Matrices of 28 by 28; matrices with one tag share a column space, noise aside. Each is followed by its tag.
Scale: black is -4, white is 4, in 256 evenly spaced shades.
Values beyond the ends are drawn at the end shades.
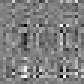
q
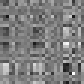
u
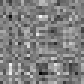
u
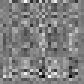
q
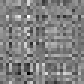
u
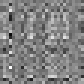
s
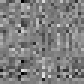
q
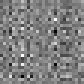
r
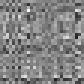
s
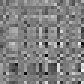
u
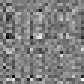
s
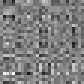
u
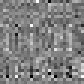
q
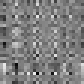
u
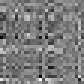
s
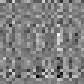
q
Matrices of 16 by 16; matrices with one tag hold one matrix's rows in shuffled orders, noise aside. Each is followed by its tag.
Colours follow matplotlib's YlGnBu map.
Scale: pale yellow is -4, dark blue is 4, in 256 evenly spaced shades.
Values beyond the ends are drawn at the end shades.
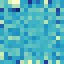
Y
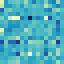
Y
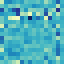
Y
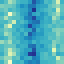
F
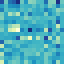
Y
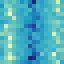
F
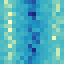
F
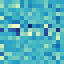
Y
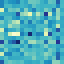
Y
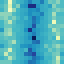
F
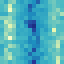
F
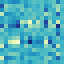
Y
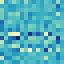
Y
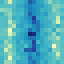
F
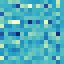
Y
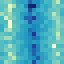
F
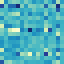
Y
